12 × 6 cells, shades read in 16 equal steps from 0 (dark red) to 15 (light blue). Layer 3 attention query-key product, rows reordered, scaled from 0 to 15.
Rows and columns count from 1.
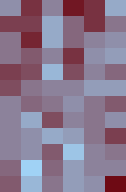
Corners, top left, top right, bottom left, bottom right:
10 12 6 0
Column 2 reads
3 4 2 6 5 8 7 12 10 10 15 13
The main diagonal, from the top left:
10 4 12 3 9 11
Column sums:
88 95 110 98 97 96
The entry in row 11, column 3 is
7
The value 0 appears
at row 12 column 6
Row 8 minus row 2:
5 8 -7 2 5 2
